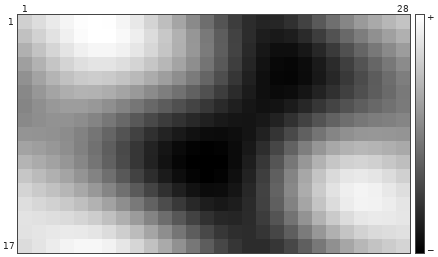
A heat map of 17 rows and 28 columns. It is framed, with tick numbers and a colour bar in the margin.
Histogram: flat. Lone odd cells: none. Stripes: none. Ninth with the highest average: top left. Ninth with the lowest average: centre.
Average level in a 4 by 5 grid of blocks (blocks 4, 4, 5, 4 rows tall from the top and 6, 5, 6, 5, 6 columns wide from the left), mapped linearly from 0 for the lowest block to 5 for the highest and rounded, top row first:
5 5 2 0 3
3 3 1 0 2
3 1 0 2 4
5 4 1 2 5
